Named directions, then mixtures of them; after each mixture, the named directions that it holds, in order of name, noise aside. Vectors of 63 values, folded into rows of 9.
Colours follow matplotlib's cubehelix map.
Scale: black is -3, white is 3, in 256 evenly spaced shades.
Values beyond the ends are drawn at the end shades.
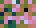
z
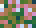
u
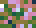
u, z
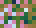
z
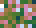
u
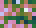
u, z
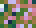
u, z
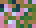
u, z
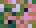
u, z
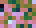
u, z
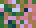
u, z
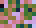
u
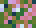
u, z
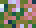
u, z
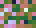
z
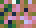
z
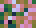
u, z
